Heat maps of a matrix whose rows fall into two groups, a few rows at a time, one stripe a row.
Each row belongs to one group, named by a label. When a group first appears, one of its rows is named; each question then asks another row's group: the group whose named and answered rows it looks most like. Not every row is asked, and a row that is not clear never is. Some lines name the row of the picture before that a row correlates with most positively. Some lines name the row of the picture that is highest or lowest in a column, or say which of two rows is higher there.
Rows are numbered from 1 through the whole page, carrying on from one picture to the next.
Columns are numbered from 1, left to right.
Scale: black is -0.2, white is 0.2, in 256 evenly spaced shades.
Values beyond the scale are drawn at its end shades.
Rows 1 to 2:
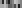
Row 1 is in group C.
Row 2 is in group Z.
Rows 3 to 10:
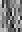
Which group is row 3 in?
C
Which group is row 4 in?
C
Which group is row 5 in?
Z
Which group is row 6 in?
Z
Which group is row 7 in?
C
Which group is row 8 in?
Z
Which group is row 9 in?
C
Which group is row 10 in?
Z
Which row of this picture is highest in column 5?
8
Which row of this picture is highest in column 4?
10
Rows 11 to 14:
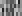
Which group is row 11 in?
Z
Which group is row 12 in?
Z
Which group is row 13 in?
C
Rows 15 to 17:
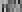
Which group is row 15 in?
Z
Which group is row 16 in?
C
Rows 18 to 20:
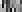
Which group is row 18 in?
C
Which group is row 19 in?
C
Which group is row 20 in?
Z
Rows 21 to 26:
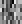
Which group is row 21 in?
C
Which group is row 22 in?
Z
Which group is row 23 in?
C
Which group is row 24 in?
C
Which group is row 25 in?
C
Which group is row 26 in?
Z
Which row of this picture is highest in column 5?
26
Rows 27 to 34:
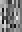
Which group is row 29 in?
C
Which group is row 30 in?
C
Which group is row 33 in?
Z
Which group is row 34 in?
C
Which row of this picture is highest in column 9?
31
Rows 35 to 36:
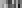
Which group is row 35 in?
Z
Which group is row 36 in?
Z
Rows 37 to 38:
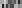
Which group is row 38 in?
C
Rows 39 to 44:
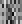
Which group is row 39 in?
Z
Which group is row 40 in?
C
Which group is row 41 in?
Z
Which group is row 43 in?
Z
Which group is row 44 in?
Z
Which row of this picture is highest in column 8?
42
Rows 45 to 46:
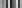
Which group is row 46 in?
Z
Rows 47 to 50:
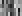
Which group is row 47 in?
C
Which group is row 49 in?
Z
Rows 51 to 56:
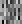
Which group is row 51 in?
Z
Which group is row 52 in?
C
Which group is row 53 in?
Z
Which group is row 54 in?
Z
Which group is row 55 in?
Z
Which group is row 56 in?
C
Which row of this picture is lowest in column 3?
55
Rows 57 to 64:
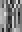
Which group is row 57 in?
Z
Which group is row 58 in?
C
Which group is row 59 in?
Z
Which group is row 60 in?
Z
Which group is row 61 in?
Z
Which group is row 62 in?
Z
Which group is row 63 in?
Z
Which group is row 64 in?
C
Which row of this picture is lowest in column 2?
64
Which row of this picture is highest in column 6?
58
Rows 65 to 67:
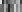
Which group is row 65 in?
C
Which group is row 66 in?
C
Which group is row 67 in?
C
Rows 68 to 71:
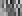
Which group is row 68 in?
Z
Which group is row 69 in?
C
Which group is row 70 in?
Z
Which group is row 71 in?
Z
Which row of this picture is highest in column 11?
68
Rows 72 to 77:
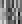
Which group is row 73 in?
C
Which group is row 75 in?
Z
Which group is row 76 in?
Z
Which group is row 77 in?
Z
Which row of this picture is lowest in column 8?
77
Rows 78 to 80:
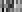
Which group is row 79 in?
C
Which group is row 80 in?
C
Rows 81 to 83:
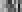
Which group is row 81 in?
Z
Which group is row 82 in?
Z
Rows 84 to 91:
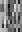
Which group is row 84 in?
Z
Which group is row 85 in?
C
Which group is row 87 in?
Z
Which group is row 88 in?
Z
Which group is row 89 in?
Z
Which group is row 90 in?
C
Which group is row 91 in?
Z
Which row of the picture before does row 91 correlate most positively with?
83
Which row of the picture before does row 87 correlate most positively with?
81
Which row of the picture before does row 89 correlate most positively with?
83
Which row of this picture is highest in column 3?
89
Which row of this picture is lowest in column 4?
90
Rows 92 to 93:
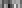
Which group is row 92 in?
C
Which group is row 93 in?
C
